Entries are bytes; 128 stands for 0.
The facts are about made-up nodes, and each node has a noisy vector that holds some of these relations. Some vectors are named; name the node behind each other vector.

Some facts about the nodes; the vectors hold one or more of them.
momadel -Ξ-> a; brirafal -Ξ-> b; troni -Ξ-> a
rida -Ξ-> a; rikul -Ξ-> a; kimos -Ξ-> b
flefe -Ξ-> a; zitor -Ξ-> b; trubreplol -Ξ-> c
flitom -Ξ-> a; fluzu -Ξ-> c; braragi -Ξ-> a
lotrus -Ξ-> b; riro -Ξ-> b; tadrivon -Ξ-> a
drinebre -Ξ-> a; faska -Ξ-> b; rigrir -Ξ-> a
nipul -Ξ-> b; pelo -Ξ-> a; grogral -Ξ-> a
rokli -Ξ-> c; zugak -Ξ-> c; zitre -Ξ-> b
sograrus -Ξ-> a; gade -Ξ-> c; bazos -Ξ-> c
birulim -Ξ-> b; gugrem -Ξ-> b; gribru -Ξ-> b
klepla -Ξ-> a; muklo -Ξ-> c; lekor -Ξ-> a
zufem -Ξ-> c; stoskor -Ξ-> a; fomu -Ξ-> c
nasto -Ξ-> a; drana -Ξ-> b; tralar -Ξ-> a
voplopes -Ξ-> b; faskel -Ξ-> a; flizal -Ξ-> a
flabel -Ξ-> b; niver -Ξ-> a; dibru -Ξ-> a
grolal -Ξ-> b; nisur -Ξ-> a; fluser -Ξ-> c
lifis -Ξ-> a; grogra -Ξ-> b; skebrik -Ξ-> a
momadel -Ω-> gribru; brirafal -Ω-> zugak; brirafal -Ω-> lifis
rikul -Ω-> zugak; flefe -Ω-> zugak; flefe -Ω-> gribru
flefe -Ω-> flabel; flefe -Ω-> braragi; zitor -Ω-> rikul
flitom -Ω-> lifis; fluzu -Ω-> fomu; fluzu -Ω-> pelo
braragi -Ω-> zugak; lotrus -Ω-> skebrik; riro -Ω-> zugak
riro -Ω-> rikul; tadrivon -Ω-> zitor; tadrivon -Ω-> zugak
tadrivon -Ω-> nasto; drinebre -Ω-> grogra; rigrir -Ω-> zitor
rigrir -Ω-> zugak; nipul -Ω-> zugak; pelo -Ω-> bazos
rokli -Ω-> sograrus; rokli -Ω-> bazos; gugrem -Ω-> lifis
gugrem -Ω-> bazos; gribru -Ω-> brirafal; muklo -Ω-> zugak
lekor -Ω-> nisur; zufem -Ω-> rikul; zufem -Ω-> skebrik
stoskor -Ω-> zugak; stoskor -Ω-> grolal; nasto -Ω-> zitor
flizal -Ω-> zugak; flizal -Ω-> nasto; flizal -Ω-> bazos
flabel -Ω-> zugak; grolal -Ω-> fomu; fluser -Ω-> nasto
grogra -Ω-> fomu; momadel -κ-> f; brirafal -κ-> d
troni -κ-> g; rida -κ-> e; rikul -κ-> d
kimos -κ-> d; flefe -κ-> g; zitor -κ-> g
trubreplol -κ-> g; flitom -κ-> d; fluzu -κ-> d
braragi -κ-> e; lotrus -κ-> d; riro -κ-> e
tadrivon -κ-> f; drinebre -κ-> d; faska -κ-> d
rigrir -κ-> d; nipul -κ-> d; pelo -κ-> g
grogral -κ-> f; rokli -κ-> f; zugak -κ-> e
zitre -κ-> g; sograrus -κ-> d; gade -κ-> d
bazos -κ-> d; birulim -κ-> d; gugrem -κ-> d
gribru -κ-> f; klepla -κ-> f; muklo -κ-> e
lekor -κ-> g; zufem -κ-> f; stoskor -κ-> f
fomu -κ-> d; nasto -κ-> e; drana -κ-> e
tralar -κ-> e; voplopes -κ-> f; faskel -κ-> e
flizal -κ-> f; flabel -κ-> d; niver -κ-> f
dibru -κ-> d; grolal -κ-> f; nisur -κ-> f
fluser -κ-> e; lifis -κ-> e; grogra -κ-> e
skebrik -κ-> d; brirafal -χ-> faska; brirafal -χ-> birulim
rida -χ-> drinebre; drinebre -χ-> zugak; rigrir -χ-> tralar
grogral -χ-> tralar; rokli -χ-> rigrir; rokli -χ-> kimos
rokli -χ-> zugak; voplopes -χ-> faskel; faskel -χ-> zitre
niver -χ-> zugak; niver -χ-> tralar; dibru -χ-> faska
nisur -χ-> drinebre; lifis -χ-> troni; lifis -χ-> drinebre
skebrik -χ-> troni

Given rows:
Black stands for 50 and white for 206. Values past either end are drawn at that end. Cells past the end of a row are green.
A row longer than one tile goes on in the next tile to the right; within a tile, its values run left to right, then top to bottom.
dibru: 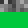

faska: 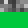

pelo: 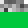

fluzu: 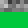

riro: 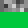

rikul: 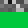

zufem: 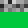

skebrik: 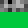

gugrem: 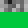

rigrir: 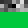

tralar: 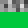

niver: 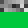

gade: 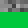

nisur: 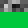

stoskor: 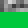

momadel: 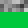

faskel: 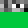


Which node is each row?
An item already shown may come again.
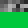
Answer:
rida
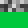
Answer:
zitor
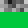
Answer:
bazos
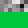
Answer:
gribru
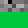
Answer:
lotrus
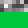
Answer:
grolal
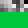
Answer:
grogra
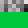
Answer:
zitre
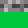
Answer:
klepla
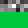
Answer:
lifis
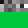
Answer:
brirafal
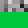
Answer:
flefe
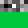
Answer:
nasto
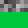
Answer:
kimos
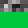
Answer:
nisur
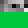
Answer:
grogral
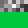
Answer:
troni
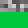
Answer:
drana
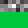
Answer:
lifis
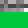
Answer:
flizal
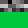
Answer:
drinebre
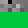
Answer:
lotrus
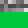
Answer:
flizal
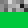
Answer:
flefe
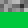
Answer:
momadel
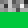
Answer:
tralar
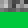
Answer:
fomu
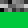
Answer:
drinebre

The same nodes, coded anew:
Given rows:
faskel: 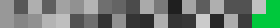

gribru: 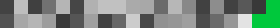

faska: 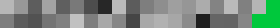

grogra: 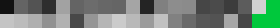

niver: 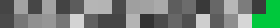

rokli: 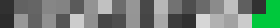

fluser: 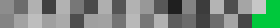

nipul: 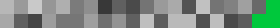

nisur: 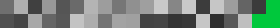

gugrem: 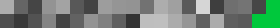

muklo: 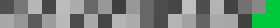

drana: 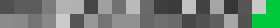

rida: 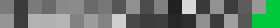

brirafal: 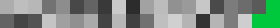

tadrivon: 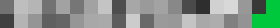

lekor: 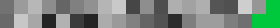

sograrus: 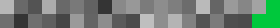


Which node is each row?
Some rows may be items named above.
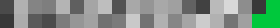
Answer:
flizal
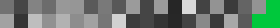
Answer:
rida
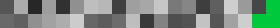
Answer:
grogral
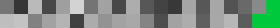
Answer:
riro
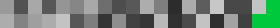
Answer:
faskel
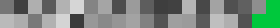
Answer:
riro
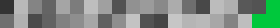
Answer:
stoskor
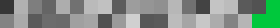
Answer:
stoskor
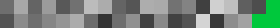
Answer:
voplopes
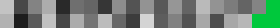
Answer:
skebrik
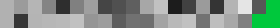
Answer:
rigrir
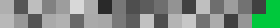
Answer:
rikul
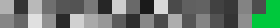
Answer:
drinebre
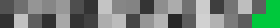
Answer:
pelo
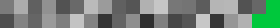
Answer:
voplopes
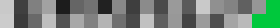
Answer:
skebrik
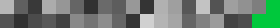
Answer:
bazos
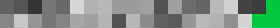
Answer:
zufem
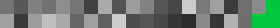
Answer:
lifis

